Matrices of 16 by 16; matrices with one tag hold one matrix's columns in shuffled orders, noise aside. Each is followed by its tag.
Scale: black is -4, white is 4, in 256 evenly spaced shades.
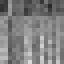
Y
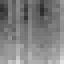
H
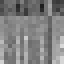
Y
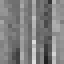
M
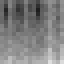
H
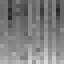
H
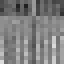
Y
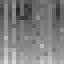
H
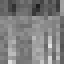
Y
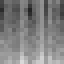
H
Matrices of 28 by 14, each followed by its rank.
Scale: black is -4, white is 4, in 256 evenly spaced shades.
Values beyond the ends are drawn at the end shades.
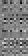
two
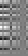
one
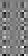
one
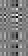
one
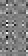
two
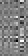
two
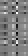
one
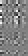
two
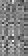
three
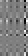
one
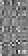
three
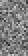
full rank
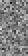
full rank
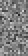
full rank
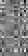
three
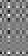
one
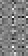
two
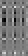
one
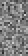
full rank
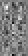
three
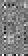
three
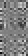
two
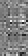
three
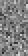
full rank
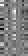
two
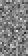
full rank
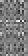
three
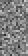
full rank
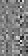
three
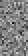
full rank
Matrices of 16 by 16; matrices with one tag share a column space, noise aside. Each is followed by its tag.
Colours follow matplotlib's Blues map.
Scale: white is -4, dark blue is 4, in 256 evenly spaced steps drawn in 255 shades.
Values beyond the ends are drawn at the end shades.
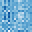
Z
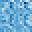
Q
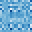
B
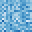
Z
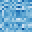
B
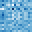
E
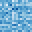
E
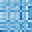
Z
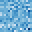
B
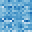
Z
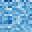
Q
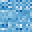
B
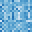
Z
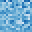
Q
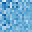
Q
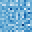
E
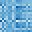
Z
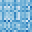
Z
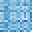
Z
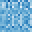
Q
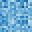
Q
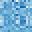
Q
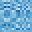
B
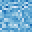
B
